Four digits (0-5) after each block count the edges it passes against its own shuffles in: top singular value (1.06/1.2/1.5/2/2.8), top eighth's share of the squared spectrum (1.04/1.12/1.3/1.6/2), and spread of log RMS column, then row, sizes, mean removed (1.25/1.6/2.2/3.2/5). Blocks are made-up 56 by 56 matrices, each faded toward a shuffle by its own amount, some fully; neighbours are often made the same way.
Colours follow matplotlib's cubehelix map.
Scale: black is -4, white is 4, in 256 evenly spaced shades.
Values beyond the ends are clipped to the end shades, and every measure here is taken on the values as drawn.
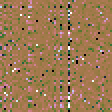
4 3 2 0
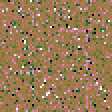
0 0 0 0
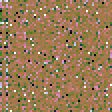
3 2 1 0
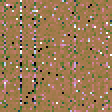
4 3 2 0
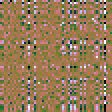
5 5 3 3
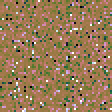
2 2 0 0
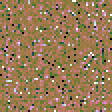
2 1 0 0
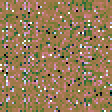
3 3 1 1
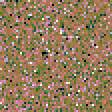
0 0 0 0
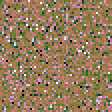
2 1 0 0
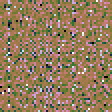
4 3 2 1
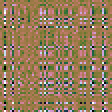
5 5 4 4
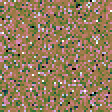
1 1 0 0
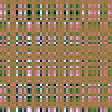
5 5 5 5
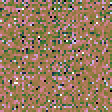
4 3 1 1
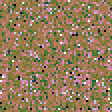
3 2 0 1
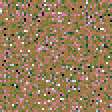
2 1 0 0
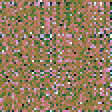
4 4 2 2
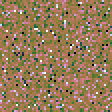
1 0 0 0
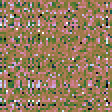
4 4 2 2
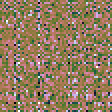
4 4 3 2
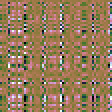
5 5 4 3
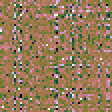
4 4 3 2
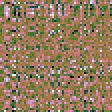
4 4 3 3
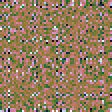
4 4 3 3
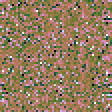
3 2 1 0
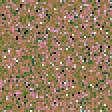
0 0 0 0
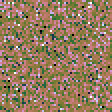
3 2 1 0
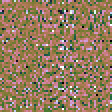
4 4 2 2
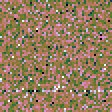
2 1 0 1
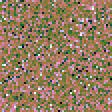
0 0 0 0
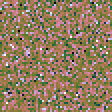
0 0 0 0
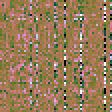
4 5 3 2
